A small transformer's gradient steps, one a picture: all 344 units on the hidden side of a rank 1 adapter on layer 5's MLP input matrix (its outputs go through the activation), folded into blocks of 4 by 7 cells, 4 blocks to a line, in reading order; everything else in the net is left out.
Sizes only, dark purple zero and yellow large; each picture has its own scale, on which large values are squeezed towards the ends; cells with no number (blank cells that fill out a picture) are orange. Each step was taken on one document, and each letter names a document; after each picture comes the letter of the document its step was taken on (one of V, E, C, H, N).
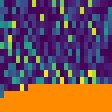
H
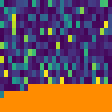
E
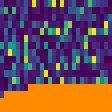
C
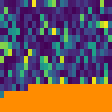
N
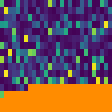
E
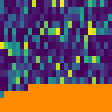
C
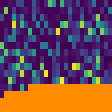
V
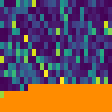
E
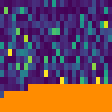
N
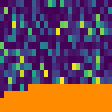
V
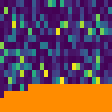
V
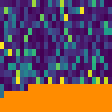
E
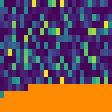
C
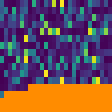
C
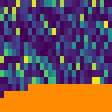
N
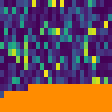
C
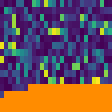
N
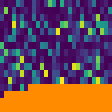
V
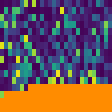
H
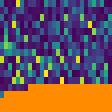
H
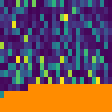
H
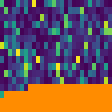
E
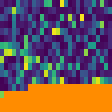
N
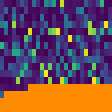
C
